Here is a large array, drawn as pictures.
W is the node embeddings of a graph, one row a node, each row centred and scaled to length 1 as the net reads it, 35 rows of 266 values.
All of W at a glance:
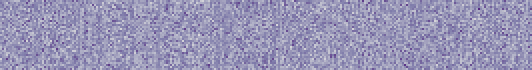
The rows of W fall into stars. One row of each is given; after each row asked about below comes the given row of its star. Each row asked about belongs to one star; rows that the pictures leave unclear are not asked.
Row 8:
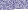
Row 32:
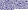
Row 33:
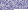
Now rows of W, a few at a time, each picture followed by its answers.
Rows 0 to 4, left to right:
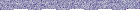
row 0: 8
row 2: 33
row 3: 33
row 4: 33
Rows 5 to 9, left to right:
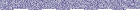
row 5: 8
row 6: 8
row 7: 32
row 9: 32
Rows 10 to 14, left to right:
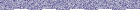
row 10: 33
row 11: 32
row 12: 33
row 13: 32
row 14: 8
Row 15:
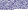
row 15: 32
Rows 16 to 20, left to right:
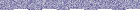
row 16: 8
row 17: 33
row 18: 8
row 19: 8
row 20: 32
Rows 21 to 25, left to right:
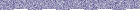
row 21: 8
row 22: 33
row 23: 8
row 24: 32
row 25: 32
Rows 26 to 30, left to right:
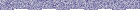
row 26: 8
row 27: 8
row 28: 8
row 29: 33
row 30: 33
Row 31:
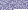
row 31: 8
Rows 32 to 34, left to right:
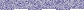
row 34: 33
